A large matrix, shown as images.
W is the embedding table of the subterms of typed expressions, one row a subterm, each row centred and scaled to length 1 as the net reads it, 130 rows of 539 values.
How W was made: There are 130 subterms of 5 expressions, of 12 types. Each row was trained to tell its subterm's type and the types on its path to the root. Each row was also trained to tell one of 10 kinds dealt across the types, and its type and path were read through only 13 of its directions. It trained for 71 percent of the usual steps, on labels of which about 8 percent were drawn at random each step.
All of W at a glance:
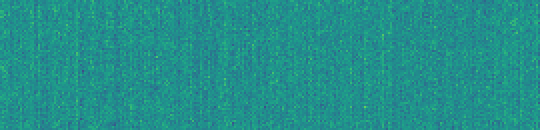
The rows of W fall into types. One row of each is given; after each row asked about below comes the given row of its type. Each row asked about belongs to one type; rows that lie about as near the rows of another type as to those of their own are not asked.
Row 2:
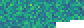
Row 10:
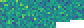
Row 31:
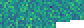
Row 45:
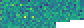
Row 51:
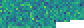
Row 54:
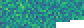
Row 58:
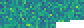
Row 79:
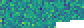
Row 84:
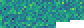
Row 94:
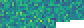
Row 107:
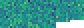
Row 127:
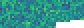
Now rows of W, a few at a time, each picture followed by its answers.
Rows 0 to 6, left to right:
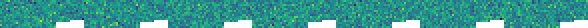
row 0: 79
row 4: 31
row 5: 45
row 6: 54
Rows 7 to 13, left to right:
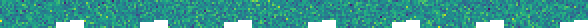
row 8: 107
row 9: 31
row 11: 31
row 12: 45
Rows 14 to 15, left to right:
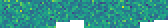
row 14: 45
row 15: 94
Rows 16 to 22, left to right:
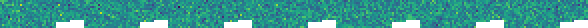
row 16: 45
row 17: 45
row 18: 107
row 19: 51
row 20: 58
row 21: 2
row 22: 45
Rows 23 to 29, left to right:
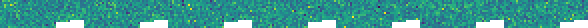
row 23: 45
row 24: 2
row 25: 54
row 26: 58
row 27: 10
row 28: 54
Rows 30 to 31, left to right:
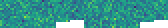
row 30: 94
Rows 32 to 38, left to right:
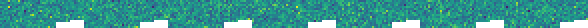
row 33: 45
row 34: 2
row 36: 127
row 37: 2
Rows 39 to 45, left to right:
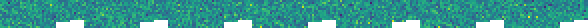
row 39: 84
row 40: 2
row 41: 107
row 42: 58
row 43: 79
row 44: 84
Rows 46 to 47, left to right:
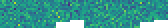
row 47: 58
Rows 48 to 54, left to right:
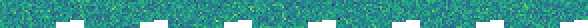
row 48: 84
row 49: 84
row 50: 54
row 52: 51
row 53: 31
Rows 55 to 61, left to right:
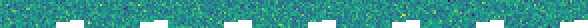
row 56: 107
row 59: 54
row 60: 84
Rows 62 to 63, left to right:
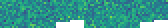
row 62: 31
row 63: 84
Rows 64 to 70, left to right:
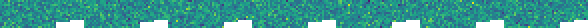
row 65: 54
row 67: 10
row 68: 127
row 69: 10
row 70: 127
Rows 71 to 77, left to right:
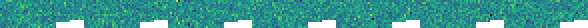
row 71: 2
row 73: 127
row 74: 31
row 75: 2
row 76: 127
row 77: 45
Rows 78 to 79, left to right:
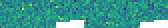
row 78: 58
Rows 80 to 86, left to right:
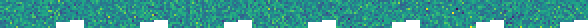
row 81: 127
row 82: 127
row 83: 51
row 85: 79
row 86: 51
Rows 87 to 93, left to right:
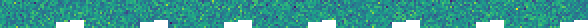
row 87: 94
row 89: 2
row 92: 84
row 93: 94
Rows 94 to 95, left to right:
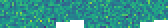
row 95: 10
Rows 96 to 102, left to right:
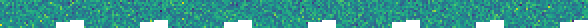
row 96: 94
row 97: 31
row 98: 45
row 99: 94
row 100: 127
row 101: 2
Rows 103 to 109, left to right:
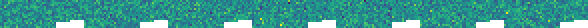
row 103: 31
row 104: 84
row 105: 2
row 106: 107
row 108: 31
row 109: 58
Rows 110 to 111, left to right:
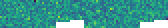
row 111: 127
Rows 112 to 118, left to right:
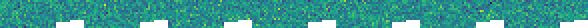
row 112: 54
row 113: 10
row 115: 51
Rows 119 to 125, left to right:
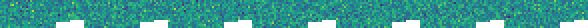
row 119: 58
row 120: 107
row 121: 107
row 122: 31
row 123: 51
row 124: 94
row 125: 84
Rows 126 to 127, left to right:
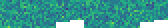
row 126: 84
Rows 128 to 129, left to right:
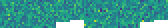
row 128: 107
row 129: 79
